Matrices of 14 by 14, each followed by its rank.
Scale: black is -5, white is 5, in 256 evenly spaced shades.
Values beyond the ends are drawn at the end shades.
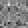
three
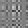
one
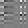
one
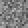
full rank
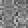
three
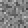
full rank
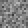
full rank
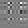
one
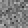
full rank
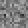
three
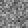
full rank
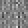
three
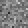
full rank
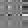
one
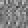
three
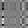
one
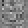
three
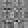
three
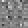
three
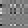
one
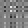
one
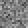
full rank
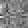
three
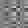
one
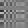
one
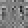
three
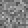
full rank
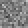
full rank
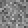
full rank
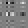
one
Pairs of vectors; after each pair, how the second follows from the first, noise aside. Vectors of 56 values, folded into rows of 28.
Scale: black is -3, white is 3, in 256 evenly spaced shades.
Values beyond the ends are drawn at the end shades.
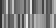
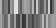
shuffled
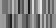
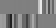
partly zeroed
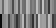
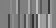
partly zeroed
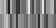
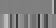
partly zeroed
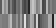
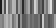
shuffled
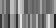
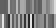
shuffled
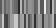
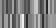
shuffled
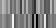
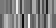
shuffled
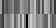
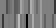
partly zeroed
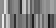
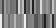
shuffled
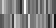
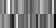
shuffled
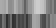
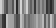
shuffled
